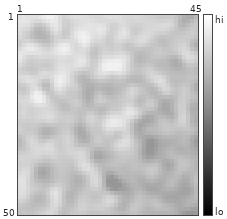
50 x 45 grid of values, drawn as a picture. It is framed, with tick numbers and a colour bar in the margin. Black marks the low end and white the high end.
Slope: up to the top left. Stripes: none. Average level on the scale: 80%. Ninth with the lowest average: bottom right. Grain: blotchy. Mirror symmetry: none.
